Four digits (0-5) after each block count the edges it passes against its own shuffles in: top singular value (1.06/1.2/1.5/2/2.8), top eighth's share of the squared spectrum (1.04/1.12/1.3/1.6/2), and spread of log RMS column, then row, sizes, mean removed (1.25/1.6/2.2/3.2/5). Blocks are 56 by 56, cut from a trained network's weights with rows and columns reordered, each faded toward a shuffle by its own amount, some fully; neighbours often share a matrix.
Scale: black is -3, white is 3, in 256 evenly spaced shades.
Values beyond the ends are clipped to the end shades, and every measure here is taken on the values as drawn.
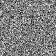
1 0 0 0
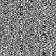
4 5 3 1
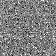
0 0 0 0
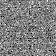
1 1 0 0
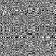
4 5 2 2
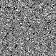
1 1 0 0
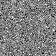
0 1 0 0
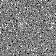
0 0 0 0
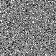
2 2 1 0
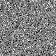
0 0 0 0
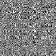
3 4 2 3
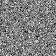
2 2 0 0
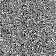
0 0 0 0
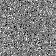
0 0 0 0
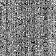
3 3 0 2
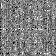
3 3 0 2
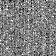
2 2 0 1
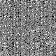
2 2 0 1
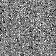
1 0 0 0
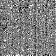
2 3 0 2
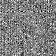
2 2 0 1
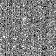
2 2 0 1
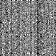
3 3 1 3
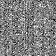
2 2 0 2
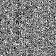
1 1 0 0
